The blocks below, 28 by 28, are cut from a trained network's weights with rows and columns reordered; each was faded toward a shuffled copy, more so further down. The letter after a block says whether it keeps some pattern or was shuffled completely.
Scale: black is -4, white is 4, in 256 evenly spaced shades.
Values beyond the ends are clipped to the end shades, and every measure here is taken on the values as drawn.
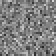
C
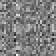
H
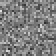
C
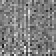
H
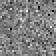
C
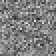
C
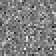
C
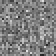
H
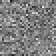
H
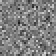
H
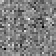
H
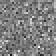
C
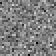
C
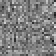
H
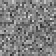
C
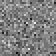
C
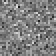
C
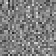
H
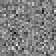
H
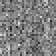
H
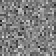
H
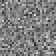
C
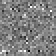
H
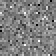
C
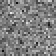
C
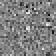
H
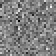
H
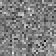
C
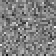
C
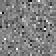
C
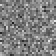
C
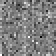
H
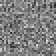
H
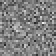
H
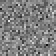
C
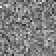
C
